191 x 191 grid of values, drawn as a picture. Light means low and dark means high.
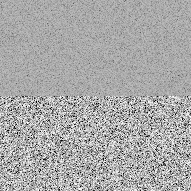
The values are skewed, with a long tail toward high values. The halves do not mirror each other. No overall slope runs across the table. A horizontal seam about 50% of the way down splits the table, and the top part is calmer. Fine speckle covers the field.
